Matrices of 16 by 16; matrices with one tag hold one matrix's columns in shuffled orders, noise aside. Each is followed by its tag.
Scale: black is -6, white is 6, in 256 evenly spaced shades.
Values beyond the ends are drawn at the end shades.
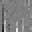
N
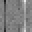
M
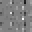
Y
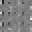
Y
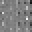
Y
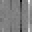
M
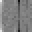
M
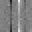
M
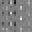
Y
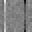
M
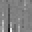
N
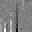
N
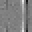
M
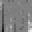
N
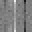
M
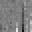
N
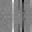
M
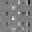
Y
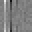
M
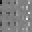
Y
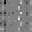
Y
